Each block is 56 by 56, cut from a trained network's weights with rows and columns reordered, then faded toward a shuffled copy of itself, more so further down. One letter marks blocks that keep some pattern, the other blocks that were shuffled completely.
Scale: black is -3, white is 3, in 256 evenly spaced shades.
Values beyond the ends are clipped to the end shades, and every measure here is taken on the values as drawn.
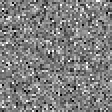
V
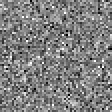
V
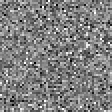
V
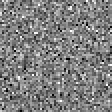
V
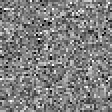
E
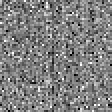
E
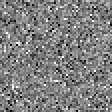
V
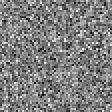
V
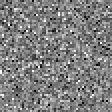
V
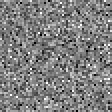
V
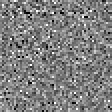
E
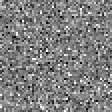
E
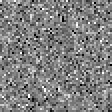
V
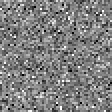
V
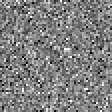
V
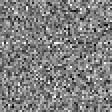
E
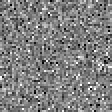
V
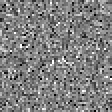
V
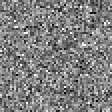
V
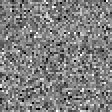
V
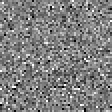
E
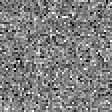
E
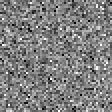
V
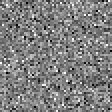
V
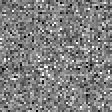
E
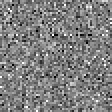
E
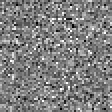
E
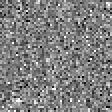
E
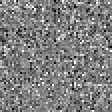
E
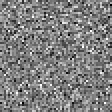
E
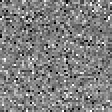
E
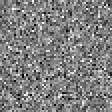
E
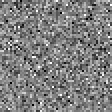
V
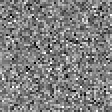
V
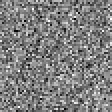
V
